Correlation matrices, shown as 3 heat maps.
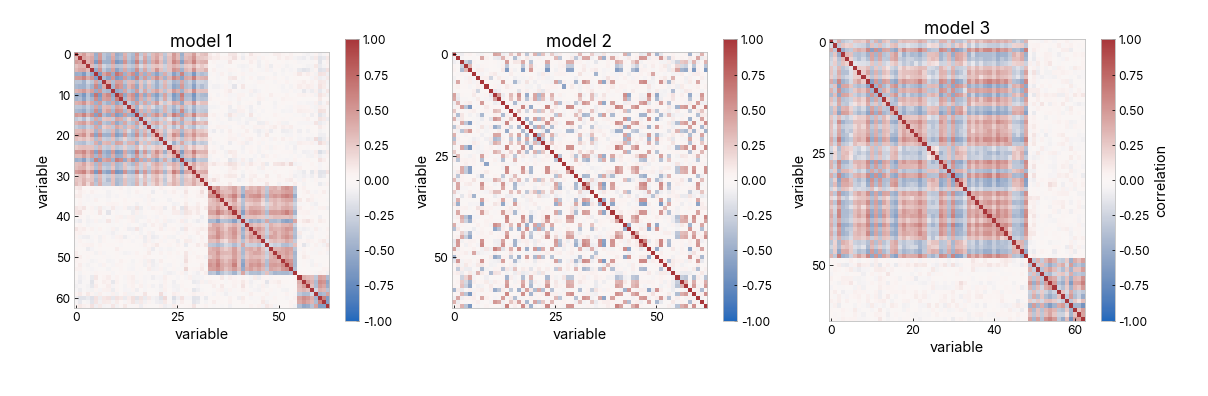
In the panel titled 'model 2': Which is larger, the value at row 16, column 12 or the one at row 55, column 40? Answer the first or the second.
the first
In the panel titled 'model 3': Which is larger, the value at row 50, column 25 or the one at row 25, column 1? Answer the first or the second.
the second
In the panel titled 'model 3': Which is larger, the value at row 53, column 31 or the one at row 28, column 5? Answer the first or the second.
the first
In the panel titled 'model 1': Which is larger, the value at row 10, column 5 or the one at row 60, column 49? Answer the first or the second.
the first
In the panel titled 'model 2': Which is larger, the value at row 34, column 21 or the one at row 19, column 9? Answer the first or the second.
the second
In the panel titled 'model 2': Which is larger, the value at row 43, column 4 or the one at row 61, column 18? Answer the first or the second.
the first
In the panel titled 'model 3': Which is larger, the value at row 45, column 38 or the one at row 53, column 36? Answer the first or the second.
the second
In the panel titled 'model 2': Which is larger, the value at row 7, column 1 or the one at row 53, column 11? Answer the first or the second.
the first
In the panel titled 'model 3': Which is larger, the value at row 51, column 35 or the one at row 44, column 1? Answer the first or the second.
the first
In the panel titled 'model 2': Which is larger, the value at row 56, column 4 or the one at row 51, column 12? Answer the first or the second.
the second
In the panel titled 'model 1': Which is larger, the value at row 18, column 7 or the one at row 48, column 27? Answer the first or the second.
the first
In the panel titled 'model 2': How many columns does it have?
63
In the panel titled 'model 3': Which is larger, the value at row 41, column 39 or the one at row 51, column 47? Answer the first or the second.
the first
